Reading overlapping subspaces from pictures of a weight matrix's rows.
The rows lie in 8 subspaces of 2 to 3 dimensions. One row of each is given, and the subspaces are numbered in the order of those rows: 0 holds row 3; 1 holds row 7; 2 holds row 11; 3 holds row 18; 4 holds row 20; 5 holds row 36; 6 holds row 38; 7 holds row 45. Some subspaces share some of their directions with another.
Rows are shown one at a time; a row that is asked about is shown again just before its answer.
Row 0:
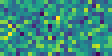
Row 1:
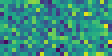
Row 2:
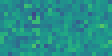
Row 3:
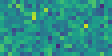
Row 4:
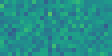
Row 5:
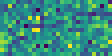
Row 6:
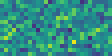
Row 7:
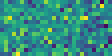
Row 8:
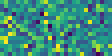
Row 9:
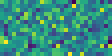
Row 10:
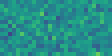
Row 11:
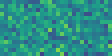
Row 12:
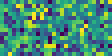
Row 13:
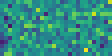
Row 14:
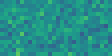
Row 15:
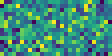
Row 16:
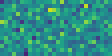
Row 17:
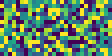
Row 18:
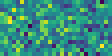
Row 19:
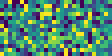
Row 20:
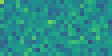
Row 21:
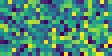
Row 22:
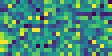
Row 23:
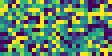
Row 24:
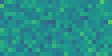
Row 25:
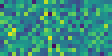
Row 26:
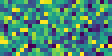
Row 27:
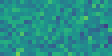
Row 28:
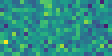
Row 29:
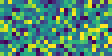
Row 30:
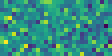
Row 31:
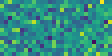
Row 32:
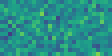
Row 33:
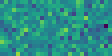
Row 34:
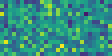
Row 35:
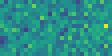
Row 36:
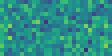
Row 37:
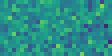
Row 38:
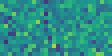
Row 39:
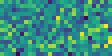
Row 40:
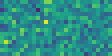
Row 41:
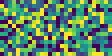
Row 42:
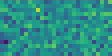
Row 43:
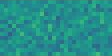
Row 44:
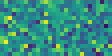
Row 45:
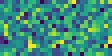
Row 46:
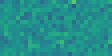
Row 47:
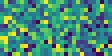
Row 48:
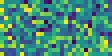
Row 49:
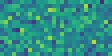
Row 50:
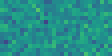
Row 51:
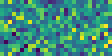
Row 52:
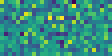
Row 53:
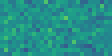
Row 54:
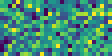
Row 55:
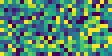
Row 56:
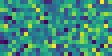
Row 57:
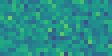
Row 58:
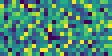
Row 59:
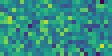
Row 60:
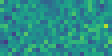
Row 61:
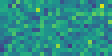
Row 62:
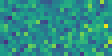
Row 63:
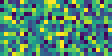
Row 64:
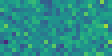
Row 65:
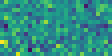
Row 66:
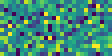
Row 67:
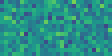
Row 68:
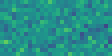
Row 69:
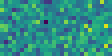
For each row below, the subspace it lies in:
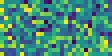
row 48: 5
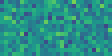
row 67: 7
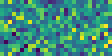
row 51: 3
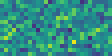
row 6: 1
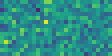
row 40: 5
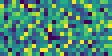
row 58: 2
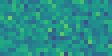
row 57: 2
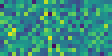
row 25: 6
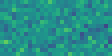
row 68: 1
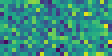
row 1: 2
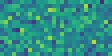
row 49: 4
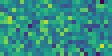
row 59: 3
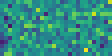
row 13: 5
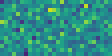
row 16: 4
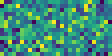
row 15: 4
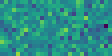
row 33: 6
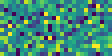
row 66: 1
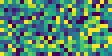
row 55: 1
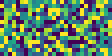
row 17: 4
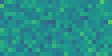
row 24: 4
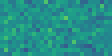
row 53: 1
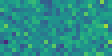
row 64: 2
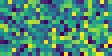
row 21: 2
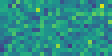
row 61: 0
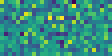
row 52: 7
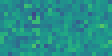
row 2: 0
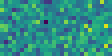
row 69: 5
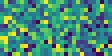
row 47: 1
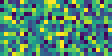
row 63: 7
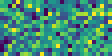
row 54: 0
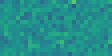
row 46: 7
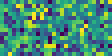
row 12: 0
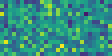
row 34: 2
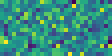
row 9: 7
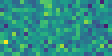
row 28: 2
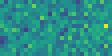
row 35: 6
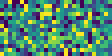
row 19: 2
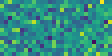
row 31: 4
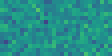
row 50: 5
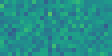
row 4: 6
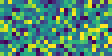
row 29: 3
